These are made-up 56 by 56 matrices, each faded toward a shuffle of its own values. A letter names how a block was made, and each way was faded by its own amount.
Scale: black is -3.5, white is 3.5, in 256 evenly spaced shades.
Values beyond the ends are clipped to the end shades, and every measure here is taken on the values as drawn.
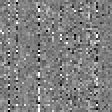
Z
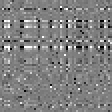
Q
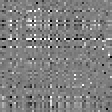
Q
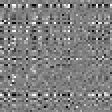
Q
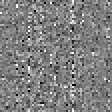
Z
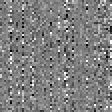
Z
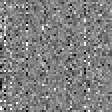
Z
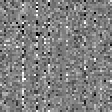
Z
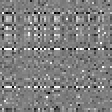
Q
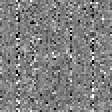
Z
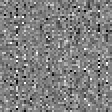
Z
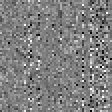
Z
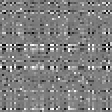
Q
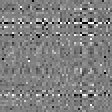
Q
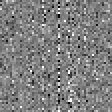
Z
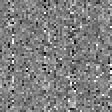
Z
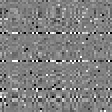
Q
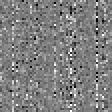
Z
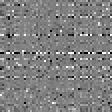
Q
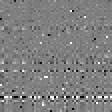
Q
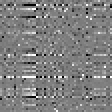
Q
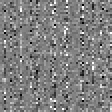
Z
